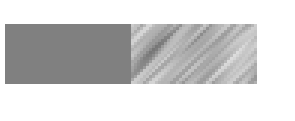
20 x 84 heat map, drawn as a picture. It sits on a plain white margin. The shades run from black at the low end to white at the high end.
The table splits into one row of 2 panels. Panel 1,1: middling, flat. Panel 1,2: high, slanting up to the right.
